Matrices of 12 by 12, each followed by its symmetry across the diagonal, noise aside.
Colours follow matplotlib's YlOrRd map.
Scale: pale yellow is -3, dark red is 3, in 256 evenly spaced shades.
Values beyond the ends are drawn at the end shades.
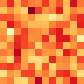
antisymmetric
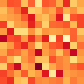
antisymmetric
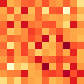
symmetric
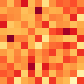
symmetric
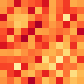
symmetric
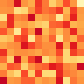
antisymmetric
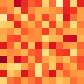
antisymmetric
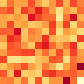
symmetric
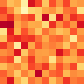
antisymmetric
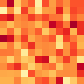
antisymmetric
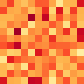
symmetric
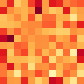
symmetric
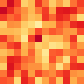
symmetric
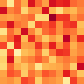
antisymmetric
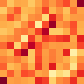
symmetric
